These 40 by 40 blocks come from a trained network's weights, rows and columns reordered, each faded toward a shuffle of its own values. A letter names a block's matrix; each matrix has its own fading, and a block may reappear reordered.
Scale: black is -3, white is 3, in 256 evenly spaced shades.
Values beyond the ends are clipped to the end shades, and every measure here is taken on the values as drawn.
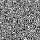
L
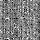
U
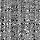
U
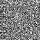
L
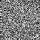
L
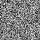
L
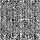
U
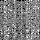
U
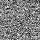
L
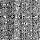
U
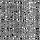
U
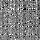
U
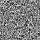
L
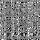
U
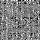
U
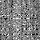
U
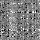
U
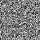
L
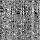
U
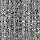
U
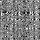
U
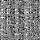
U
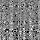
U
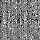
U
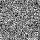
L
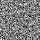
L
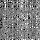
U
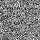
L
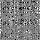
U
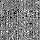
U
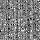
U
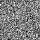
L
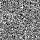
L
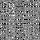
U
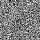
L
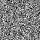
L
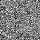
L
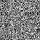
L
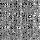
U
